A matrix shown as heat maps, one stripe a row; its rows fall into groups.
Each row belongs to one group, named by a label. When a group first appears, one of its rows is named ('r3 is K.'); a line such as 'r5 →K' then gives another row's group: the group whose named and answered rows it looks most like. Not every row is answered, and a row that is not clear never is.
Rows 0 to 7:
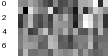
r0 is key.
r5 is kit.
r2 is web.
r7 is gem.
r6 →kit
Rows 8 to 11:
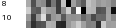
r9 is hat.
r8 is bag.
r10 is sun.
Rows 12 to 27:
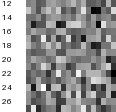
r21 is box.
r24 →sun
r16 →kit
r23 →web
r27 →gem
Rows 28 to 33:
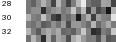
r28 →box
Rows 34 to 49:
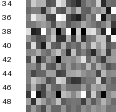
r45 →kit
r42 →gem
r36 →kit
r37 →box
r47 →gem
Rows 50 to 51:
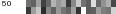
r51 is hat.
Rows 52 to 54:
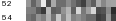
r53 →hat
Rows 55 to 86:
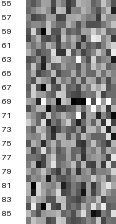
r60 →web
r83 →kit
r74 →box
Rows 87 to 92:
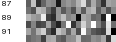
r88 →key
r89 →box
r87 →gem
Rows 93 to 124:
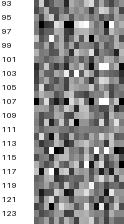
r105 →gem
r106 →kit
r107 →web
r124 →box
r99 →bag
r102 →web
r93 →gem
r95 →sun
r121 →sun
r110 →bag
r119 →box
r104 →web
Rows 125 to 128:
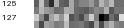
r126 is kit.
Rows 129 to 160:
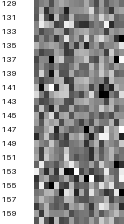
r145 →sun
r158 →web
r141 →sun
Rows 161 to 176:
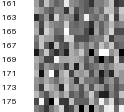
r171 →sun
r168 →web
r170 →bag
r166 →kit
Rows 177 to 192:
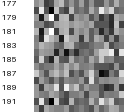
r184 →key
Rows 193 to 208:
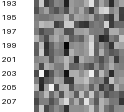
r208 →gem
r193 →gem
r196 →kit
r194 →web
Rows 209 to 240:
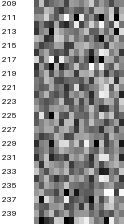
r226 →box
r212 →hat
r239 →sun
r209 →gem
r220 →key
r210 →key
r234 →web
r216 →web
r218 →hat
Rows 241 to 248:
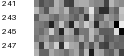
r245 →box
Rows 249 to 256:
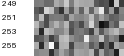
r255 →sun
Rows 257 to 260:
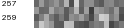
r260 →kit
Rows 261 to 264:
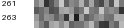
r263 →bag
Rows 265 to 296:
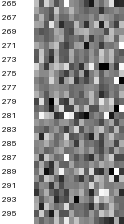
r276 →box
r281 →kit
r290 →key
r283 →hat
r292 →web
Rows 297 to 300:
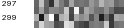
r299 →sun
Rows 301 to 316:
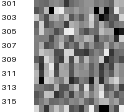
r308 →kit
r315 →web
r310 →sun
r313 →hat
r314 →key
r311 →sun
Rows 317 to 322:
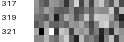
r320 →web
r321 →sun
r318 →key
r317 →hat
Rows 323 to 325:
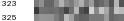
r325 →kit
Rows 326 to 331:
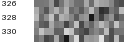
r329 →hat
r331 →hat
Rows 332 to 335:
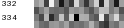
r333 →web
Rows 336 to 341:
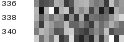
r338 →bag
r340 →kit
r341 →key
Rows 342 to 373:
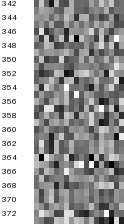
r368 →key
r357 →key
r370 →sun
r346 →gem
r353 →box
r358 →box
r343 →kit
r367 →gem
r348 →key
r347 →bag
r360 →web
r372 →kit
